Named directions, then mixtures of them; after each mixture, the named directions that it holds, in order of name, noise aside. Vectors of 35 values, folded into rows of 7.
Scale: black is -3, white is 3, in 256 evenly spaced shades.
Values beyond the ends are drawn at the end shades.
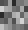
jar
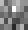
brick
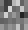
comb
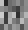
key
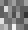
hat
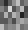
comb, jar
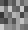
comb, jar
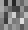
jar, key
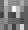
brick, key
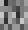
key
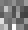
hat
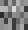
brick, jar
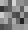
jar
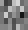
brick, comb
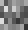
brick, hat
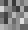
jar, key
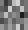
comb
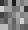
jar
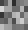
jar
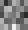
comb, hat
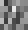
brick, key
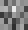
brick, jar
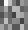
comb, key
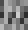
hat, key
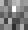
brick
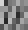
brick, key
